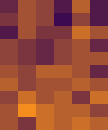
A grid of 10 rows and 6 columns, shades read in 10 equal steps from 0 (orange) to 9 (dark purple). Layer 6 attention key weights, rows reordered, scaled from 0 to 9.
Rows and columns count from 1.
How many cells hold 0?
1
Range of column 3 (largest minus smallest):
5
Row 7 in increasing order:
3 3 4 4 4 5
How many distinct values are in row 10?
4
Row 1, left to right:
7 4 5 8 3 8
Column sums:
51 42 45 49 36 52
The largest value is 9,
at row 2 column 4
